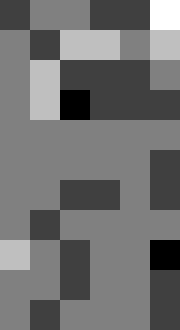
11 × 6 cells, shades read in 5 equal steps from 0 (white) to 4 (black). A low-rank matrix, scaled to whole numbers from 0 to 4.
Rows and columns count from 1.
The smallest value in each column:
1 1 1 1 2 0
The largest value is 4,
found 2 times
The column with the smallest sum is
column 1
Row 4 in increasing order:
1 2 3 3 3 4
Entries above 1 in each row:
5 3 5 5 6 6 6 6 5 6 6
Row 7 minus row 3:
0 1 0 0 -1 1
